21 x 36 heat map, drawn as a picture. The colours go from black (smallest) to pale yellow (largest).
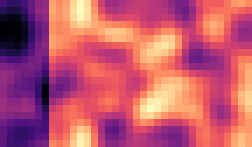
No lone cell stands out from its neighbours. The field is mottled with small blotches. The right part is higher, past a seam about 20% of the way across. The centre is the smoothest part.
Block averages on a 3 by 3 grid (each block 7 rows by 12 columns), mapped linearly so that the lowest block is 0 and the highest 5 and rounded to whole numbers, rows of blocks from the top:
154 / 054 / 145
